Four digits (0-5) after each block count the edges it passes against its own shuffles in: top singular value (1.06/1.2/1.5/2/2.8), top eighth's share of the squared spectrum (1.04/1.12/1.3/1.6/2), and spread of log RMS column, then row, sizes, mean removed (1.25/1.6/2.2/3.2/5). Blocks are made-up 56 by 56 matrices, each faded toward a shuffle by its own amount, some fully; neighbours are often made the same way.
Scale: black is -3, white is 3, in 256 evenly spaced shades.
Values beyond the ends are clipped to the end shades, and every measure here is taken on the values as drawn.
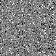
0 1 2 0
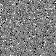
0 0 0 0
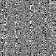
2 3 3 0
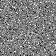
0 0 0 0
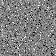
0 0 1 0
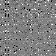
4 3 2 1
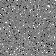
2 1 0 0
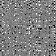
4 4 3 2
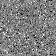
0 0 0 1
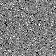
0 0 1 0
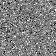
0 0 0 0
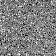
0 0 0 0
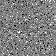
0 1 0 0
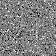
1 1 0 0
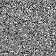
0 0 0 1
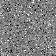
0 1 0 0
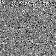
1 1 0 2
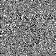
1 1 0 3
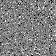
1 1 1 0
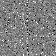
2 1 1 0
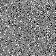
1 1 2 0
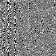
2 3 3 0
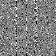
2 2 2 0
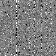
2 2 2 0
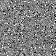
1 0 1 0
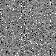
1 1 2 0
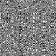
4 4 2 2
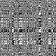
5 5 3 3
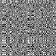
4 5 3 3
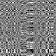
5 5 3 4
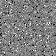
2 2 0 0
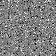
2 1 0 0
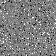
1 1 0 0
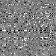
3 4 1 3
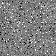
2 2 0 0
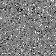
2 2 0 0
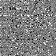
3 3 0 2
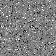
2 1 0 0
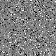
3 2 1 1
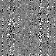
2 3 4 2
